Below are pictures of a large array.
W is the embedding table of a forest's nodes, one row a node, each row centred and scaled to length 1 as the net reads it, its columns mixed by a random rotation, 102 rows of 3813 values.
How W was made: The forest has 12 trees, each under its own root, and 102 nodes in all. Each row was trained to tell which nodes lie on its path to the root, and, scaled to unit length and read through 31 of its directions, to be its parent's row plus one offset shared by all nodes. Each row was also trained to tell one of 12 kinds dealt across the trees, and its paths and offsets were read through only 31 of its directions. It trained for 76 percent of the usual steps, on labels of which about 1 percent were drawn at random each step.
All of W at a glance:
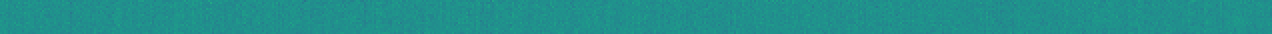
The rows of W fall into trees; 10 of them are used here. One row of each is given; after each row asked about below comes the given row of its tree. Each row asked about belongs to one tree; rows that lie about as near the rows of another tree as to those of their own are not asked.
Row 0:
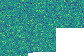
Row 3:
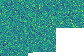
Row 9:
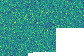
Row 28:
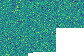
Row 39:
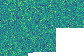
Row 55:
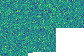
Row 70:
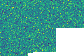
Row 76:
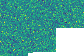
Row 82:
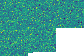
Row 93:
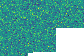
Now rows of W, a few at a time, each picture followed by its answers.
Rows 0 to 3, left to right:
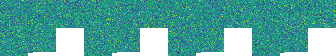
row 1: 39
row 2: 76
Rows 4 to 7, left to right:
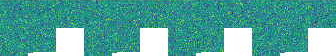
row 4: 9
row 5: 39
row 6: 9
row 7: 82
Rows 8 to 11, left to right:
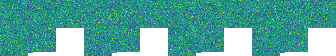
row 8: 93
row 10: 93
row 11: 9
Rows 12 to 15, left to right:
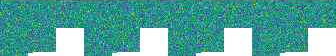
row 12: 3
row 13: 9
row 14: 70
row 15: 93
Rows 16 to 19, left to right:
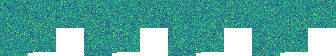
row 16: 3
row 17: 82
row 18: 3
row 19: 28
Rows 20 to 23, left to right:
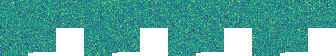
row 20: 70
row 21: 39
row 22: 39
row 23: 70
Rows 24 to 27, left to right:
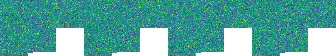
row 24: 93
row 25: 55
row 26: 0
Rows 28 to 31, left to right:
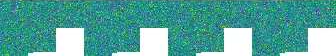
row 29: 93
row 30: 82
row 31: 3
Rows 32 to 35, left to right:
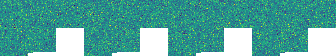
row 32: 39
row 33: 0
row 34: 93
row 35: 39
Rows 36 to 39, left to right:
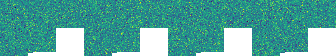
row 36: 9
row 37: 70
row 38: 82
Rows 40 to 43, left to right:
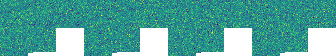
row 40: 82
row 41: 93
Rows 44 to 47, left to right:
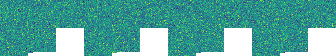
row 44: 93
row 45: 39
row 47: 39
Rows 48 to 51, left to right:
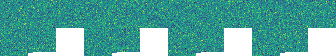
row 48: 76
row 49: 82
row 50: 3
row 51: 93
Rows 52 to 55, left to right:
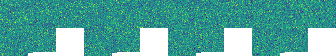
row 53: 9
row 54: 93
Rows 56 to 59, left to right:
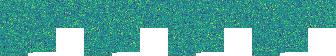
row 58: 3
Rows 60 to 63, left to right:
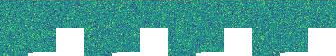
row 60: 0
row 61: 0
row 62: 9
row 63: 70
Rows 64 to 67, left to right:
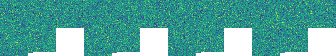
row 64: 82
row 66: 70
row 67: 9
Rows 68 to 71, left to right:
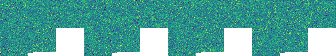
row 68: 70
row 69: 70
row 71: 9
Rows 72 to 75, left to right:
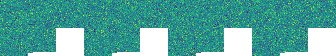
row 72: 82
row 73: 70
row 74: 39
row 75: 28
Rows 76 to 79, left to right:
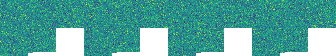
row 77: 28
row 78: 0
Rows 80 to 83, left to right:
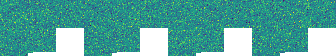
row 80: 9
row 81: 3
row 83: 93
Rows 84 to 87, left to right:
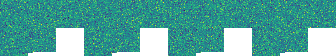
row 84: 3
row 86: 55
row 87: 9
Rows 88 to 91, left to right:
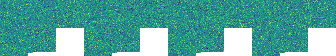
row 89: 82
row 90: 55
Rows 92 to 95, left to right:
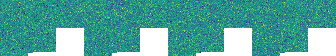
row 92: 3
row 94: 82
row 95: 28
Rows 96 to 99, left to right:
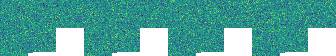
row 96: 3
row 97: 0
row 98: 3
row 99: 82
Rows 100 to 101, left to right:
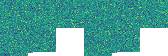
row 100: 55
